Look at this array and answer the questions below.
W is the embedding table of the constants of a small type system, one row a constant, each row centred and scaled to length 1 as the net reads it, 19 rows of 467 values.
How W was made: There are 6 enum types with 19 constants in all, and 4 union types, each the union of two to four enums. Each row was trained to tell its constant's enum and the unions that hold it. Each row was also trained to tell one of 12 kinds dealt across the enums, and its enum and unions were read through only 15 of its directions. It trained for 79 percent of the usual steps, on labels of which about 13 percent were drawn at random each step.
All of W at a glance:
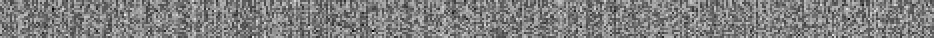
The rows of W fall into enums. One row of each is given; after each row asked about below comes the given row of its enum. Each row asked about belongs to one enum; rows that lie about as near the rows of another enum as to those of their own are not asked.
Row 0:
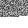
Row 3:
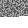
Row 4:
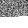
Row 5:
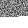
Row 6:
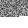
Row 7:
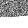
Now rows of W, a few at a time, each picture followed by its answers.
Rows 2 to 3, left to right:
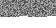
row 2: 3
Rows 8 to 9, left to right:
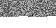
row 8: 7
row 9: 3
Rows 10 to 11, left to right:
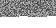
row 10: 3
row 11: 0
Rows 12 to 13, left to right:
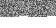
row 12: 7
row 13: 6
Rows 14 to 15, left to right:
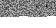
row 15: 4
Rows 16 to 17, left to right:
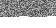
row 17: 6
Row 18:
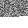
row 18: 0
